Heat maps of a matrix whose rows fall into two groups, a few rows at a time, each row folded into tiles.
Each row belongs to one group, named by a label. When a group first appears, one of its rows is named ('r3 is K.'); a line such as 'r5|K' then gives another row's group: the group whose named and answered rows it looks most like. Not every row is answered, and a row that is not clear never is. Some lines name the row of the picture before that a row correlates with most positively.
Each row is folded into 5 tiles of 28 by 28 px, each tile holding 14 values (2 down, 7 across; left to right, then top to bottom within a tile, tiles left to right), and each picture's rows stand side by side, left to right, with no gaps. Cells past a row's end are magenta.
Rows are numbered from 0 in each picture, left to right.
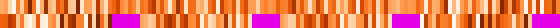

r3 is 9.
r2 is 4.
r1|4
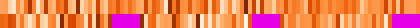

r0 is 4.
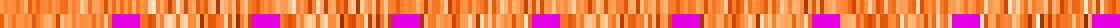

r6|4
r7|9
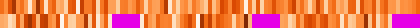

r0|4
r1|9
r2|4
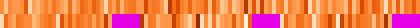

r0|9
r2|9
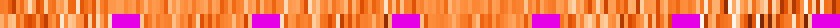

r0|4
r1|9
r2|9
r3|9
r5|9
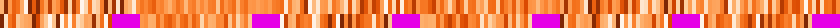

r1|4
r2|9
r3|4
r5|9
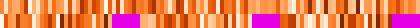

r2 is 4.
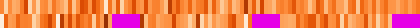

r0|9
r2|4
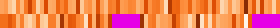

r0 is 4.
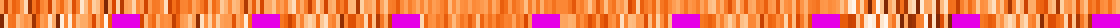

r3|9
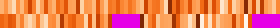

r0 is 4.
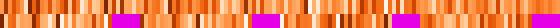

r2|9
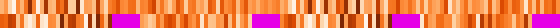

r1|4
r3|9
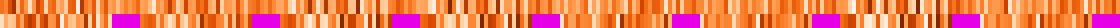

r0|4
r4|9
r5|9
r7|9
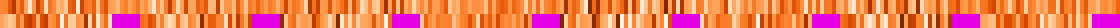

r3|9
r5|9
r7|4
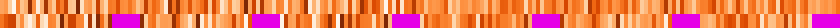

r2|9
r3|9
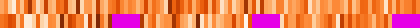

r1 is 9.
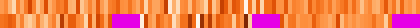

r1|9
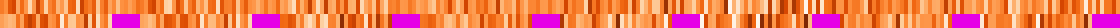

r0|4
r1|4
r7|9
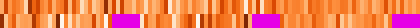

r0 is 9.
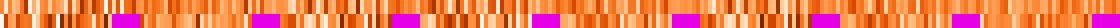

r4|4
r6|4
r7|9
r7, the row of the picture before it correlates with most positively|1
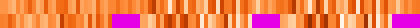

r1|4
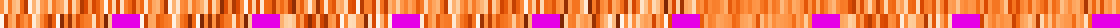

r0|9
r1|9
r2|4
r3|9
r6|4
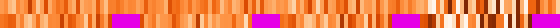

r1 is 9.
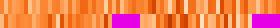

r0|9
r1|4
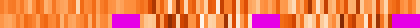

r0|4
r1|4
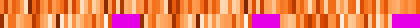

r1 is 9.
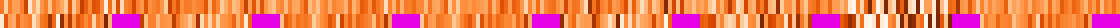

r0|9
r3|9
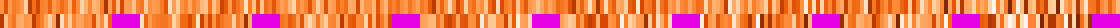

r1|9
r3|4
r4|4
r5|9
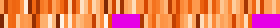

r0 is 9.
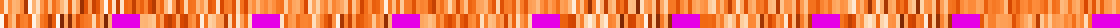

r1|4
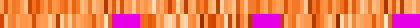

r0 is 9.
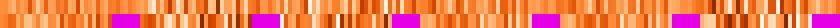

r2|9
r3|4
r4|4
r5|4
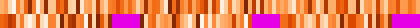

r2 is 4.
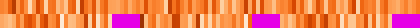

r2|4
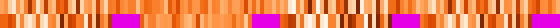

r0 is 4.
